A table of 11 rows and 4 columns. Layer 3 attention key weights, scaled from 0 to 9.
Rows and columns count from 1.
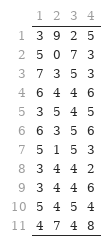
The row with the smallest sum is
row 8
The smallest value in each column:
3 0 2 2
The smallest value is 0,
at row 2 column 2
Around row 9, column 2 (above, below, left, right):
4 4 3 4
